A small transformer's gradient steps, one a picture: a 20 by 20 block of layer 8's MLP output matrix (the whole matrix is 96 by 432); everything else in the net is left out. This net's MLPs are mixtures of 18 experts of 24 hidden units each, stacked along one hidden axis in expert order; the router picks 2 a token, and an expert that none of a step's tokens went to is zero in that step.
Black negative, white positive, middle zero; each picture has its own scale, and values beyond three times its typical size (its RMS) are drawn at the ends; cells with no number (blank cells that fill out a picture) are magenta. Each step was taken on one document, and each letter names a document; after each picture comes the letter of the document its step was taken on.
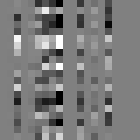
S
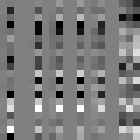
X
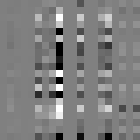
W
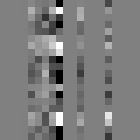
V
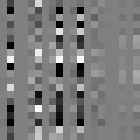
X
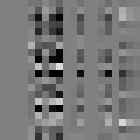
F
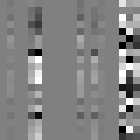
F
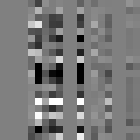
F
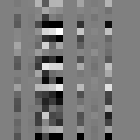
S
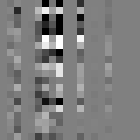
S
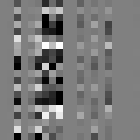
S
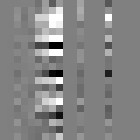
V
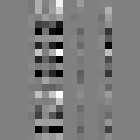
V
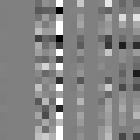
W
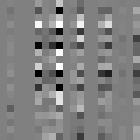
W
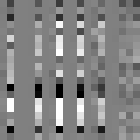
X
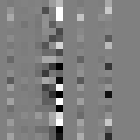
V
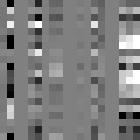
X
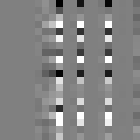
W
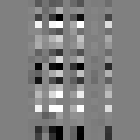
F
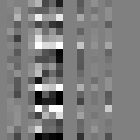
S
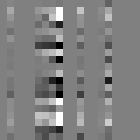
V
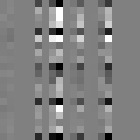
W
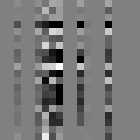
S
